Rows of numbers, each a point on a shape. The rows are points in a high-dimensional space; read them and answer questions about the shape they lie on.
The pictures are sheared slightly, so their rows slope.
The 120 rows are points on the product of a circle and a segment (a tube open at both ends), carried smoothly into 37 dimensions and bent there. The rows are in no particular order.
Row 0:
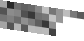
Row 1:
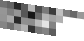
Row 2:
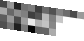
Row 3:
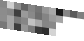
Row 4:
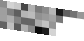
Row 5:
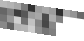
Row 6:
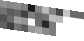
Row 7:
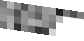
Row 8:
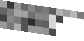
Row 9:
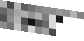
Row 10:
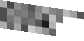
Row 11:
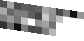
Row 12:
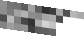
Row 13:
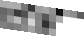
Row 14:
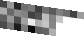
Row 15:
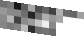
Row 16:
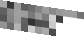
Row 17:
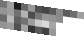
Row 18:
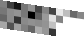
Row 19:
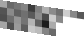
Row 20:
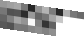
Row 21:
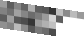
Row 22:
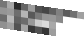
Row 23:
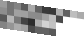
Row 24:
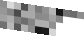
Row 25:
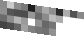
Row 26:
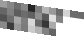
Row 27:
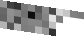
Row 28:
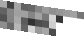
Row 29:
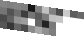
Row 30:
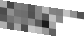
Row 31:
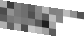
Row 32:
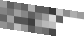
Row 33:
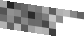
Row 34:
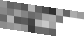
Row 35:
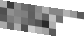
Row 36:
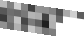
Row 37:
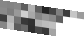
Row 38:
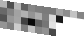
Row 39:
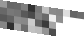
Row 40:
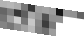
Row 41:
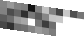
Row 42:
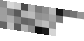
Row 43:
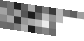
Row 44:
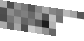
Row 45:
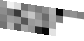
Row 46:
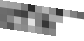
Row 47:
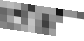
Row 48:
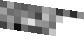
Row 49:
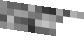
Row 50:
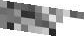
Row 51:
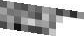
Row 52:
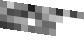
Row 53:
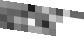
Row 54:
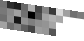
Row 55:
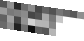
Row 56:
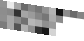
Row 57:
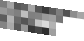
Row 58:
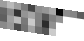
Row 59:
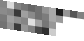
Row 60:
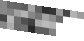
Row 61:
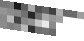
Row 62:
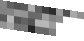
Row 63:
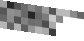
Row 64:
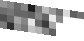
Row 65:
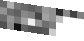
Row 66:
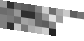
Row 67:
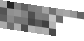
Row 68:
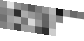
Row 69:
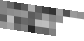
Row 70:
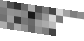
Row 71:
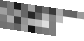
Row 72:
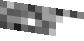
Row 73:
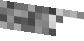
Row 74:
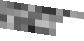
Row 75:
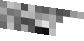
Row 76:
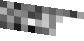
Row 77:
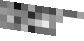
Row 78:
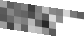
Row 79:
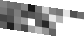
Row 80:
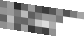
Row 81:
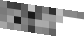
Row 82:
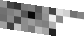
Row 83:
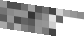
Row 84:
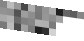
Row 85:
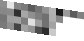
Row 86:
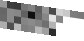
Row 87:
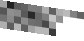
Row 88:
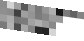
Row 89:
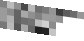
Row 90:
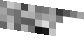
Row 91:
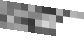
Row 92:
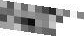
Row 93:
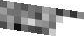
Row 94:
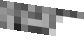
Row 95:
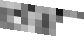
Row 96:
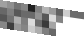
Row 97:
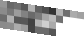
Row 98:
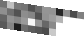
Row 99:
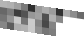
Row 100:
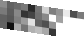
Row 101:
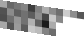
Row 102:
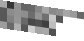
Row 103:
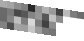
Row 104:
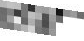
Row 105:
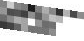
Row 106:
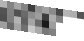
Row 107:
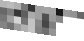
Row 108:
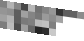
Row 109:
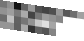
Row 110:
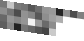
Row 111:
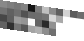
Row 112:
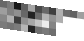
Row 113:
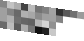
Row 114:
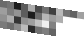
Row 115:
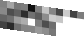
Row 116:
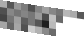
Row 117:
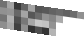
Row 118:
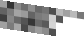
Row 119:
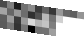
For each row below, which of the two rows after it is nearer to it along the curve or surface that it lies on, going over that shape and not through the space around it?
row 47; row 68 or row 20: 20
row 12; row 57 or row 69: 69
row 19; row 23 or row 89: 23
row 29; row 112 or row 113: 113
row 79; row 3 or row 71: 3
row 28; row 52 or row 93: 52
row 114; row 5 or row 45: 45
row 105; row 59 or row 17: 59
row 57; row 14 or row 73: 14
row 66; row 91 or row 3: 91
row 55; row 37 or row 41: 37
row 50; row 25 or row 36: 36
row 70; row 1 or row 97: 97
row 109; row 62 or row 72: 62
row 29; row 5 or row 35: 5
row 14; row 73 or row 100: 73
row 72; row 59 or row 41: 59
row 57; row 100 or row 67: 67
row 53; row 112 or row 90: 90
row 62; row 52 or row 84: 84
